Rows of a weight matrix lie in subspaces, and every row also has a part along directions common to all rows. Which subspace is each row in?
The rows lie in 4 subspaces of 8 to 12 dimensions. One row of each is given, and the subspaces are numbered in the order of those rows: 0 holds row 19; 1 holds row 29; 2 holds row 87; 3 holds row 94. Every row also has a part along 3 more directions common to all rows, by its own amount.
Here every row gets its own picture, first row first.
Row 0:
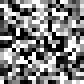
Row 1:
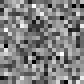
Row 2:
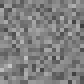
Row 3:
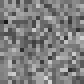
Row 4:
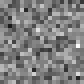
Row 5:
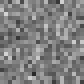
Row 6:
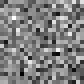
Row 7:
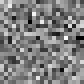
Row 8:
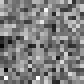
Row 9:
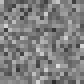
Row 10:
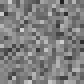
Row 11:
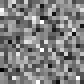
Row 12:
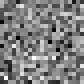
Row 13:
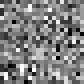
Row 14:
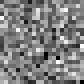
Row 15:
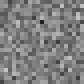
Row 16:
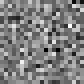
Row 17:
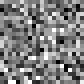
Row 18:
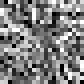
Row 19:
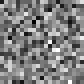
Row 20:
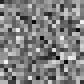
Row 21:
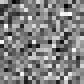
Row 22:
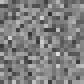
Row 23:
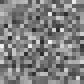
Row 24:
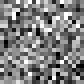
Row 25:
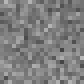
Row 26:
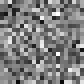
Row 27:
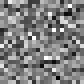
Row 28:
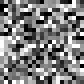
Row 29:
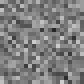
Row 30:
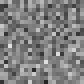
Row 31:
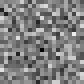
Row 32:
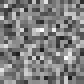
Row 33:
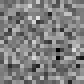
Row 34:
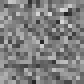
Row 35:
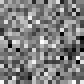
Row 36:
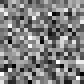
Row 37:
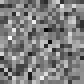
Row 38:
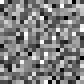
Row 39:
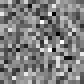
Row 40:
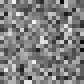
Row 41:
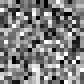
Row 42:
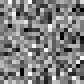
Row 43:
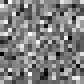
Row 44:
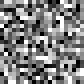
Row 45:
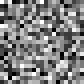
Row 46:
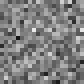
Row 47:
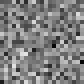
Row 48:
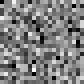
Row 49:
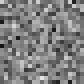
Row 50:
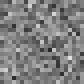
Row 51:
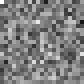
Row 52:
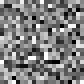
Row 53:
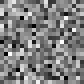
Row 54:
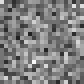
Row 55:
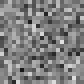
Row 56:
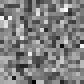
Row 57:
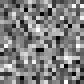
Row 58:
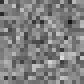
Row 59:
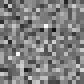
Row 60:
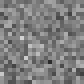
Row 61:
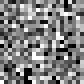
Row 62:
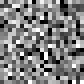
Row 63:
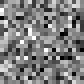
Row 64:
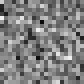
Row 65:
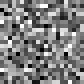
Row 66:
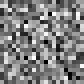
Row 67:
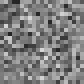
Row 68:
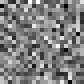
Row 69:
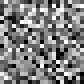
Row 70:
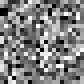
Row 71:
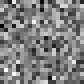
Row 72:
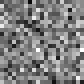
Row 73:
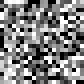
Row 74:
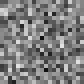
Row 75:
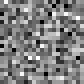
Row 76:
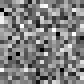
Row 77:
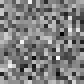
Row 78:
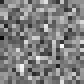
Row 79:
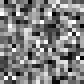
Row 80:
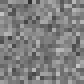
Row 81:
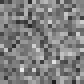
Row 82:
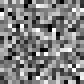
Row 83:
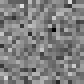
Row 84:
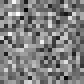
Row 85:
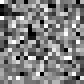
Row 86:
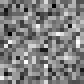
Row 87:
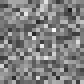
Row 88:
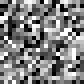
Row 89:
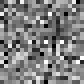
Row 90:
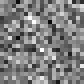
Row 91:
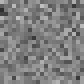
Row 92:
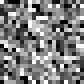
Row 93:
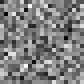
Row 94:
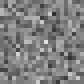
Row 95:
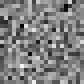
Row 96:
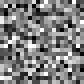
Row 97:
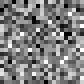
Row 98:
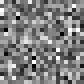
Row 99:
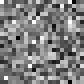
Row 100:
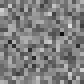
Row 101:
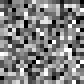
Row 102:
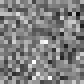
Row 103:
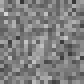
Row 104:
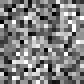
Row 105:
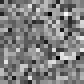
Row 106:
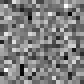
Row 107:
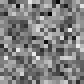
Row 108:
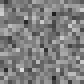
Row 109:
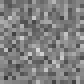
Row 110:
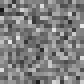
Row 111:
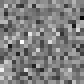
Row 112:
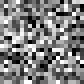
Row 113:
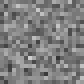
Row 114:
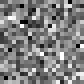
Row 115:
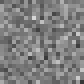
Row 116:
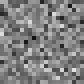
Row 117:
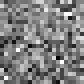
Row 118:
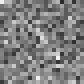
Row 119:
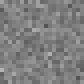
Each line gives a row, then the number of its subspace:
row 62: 2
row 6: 0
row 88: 3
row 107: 1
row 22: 0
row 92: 1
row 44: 2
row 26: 0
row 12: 1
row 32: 1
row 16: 0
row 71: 3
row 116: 2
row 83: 2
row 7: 0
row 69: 2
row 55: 2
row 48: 1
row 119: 0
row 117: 0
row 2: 1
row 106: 3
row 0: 3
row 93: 3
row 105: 2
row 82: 0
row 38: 0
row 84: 3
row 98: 1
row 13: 1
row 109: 2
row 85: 1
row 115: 2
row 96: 1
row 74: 2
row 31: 0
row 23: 2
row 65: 0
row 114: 2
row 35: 3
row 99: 0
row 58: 0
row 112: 3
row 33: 0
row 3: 0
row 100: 1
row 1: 1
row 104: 1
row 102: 3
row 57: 1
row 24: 0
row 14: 2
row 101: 0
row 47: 3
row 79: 0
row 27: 2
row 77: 1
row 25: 0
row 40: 3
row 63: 1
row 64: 1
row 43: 0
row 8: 0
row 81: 2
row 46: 0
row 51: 1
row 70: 2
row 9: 2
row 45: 3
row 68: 1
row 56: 2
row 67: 3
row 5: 3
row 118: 0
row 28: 0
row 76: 0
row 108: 0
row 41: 0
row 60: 2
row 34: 2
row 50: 3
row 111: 1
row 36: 2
